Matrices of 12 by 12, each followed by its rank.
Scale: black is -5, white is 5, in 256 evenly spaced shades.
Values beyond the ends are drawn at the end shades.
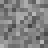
full rank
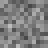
full rank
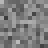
full rank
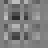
one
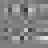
two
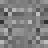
two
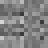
two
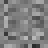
two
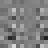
two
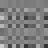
one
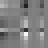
one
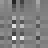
one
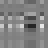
one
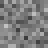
full rank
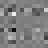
two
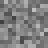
full rank
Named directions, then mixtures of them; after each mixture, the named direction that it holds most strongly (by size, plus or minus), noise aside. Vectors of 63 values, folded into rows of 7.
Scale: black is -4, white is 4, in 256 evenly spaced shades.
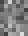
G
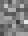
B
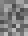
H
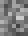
H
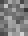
G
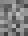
H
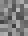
H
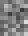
H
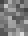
G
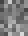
G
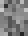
G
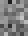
G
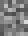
B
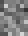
B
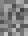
H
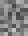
H
